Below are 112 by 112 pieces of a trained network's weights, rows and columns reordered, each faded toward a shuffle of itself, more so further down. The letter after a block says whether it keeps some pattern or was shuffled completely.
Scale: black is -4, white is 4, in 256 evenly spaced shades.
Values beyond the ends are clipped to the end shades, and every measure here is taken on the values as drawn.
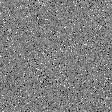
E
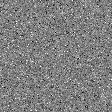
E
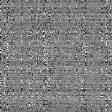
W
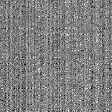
W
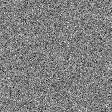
E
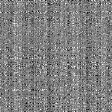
W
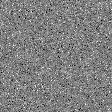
E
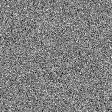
E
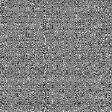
W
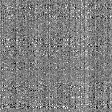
W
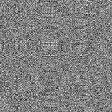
W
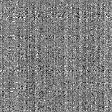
W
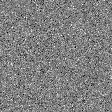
E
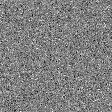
E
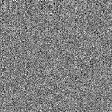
W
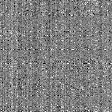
W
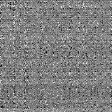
W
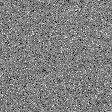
E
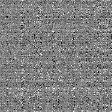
W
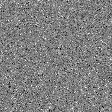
E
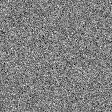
E
